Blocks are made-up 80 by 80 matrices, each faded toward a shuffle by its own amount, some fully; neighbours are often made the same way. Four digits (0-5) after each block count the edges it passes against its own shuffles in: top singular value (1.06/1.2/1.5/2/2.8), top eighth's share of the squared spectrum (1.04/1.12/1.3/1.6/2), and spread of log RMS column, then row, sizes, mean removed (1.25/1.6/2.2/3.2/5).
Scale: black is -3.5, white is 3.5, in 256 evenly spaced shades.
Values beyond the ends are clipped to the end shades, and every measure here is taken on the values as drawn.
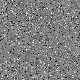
2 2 0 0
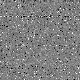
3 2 0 1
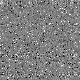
3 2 0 1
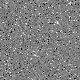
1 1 0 0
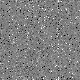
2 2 1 1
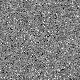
0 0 0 0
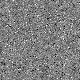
0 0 0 0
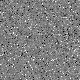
0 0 0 0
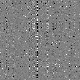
4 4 2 1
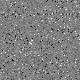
2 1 0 0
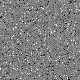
0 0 0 0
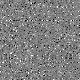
3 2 0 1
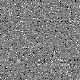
3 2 0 1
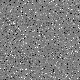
1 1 0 0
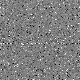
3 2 0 1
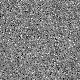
0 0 0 0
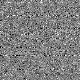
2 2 0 3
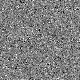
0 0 0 1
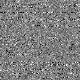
1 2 0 3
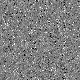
1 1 1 0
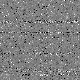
2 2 0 2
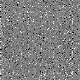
4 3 2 1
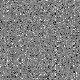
3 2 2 0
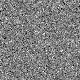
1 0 0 0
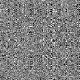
4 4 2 2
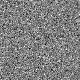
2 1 0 0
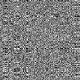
4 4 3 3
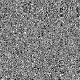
3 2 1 1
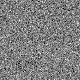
2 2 0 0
